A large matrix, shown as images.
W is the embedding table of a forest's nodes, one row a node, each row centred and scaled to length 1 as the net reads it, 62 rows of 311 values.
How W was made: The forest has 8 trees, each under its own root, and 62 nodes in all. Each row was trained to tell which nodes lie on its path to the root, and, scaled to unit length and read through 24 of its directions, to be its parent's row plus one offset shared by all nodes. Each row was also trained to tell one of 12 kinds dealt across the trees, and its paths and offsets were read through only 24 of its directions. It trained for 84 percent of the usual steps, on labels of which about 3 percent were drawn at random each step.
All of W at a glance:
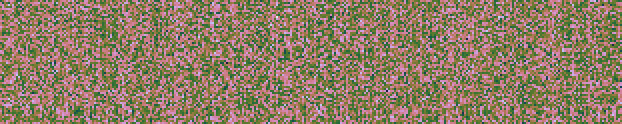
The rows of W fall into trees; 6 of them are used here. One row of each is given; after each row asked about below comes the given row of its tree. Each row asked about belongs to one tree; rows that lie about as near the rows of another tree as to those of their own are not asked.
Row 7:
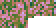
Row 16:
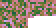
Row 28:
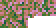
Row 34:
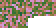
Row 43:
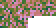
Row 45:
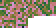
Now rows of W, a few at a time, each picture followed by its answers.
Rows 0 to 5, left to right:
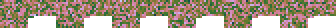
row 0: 43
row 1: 28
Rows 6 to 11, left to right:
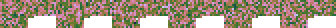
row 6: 28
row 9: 28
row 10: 7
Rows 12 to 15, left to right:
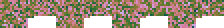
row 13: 28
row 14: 7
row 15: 43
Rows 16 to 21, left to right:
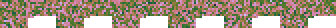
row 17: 43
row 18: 43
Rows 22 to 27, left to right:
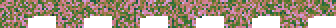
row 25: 7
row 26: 7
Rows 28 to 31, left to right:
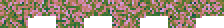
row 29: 7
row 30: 28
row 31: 43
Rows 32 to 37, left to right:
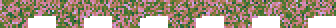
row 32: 28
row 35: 28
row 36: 16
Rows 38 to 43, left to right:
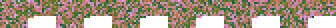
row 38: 43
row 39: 34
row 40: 43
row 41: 43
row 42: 16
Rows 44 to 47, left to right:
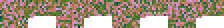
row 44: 43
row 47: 28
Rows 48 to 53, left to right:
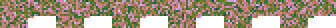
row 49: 34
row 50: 43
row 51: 16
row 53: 28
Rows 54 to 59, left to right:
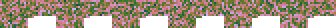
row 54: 28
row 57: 28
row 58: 43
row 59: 43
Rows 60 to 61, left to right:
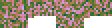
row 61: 28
